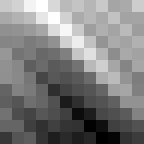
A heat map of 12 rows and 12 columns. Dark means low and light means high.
Grain: diagonal, down to the right. Average level on the scale: 50%. Slope: up to the top. Lone odd cells: none.
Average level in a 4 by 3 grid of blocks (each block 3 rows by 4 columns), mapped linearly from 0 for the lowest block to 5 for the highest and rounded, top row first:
5 5 4 | 3 4 4 | 2 1 3 | 1 0 1
